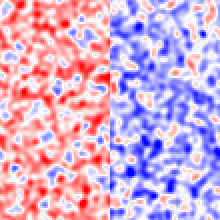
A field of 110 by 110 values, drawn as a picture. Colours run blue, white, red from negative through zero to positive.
A vertical seam about 50% of the way across splits the table, and the left part is higher. On average the colour sits 50% of the way up the scale. The field is mottled with small blotches. There are no lone odd cells.
